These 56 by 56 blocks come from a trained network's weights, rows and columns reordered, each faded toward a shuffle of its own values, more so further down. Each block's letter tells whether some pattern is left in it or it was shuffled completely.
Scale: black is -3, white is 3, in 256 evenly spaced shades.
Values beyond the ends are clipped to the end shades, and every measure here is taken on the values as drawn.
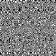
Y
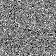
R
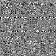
Y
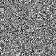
Y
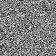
R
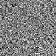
Y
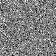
R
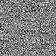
Y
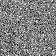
R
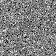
R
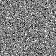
R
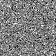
R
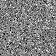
R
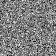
R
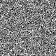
R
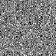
Y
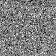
R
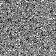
R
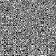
Y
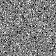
R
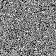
R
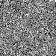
R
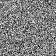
R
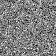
R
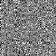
Y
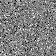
R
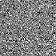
Y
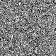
R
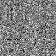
Y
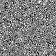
R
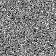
R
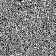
R
